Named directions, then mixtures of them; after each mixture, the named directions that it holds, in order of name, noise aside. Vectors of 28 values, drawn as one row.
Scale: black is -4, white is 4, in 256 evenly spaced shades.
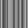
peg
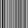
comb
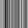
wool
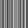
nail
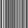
comb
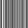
comb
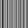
comb, nail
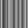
peg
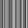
comb, peg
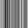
wool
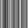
peg, wool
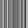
nail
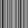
comb, nail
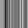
wool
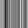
wool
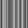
peg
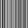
comb
